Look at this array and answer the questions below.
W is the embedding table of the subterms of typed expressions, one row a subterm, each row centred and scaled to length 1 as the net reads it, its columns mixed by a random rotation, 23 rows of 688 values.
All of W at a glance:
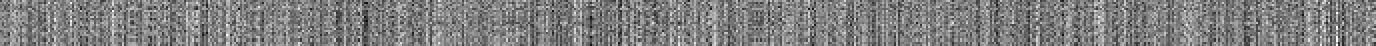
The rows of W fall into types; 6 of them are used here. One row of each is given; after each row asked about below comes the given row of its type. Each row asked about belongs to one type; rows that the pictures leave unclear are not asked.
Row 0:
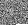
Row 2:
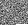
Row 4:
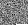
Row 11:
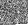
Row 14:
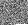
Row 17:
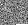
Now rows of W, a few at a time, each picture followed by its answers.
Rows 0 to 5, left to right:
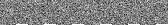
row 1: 14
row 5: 2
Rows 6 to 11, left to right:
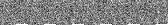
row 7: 14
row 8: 11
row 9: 14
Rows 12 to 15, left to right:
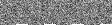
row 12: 17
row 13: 4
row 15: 0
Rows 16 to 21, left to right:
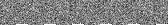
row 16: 2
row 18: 4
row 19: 14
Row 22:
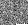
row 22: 4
